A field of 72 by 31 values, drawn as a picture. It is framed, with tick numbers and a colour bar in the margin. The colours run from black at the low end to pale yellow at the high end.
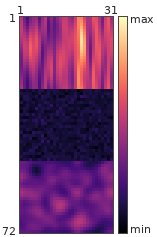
It is made of 3 by 1 panels. Panel 1,1: middling, streaked downward, strong in contrast. Panel 2,1: very low, fine-grained, faint in contrast. Panel 3,1: low, blotchy.
